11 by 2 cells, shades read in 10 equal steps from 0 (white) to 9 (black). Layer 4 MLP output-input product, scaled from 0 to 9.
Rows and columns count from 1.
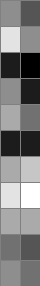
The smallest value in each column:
1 0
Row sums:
10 5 17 12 8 16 5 1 6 11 9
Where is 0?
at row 8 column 2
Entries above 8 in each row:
0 0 1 0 0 0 0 0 0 0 0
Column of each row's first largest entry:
2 2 2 2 2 1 1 1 1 2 2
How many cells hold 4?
4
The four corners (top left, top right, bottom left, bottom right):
4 6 4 5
